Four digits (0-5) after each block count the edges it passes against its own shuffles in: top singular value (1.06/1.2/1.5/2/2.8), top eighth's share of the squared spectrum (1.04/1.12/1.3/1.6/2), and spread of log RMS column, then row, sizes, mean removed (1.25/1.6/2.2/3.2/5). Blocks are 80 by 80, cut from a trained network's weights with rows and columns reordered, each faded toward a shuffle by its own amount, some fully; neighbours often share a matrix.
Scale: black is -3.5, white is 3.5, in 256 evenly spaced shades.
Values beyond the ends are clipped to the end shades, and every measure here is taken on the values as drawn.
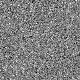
0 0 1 0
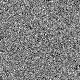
0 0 0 0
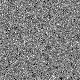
0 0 0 0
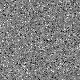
0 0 0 0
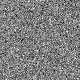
0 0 0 0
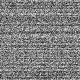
4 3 1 1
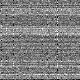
5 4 2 3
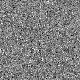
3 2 0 0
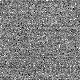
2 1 0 0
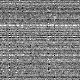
5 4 2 3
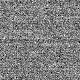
2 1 0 0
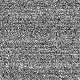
3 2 0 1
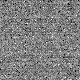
2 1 1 0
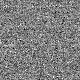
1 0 0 0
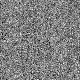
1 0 0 0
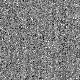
1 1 0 1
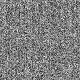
2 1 0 0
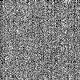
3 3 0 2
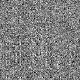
3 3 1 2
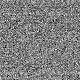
1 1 0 0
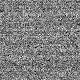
2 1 0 0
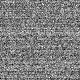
3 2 0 0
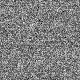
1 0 0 0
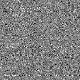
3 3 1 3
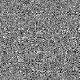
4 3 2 3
